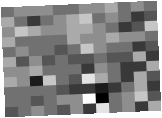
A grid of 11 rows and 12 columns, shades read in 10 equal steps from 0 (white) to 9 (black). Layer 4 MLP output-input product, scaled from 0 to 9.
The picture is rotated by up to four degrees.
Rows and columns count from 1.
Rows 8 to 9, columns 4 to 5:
2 5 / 5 6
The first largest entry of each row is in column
1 3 10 2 11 12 7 3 8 8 7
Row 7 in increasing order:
3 3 4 4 4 5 5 5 5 7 7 7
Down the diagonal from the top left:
5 5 3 5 6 6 7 3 7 4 7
